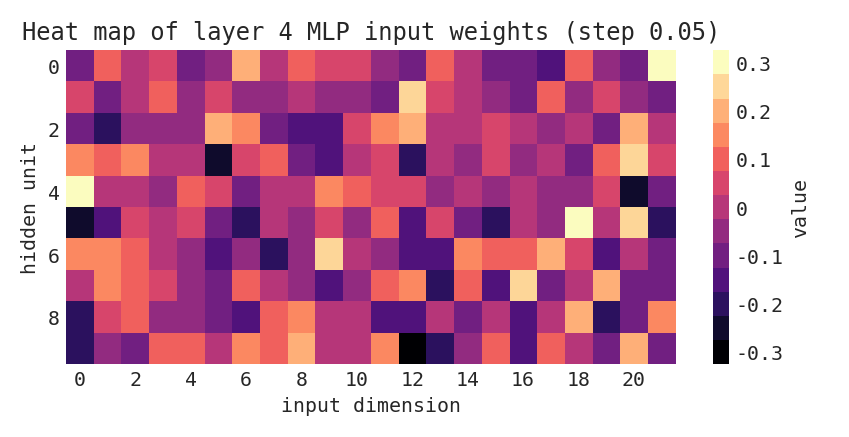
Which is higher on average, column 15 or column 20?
column 20
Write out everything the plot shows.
Title: Heat map of layer 4 MLP input weights (step 0.05)
x-axis: input dimension, ticks 0 2 4 6 8 10 12 14 16 18 20
y-axis: hidden unit, ticks 0 2 4 6 8 (0 at the top)
Colour bar: value, ticks -0.3 -0.2 -0.1 0 0.1 0.2 0.3
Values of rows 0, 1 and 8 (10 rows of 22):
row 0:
-0.1 0.1 0 0.05 -0.1 -0.05 0.2 0 0.1 0.05 0.05 -0.05 -0.1 0.1 0 -0.1 -0.1 -0.15 0.1 -0.05 -0.1 0.3
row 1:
0.05 -0.1 0 0.1 -0.05 0.05 -0.05 -0.05 0 -0.05 -0.05 -0.1 0.25 0.05 0 -0.05 -0.1 0.1 -0.05 0.05 -0.05 -0.1
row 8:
-0.2 0.05 0.1 -0.05 -0.05 -0.1 -0.15 0.1 0.15 0 0 -0.15 -0.15 0 -0.1 0 -0.15 0 0.2 -0.2 -0.1 0.15
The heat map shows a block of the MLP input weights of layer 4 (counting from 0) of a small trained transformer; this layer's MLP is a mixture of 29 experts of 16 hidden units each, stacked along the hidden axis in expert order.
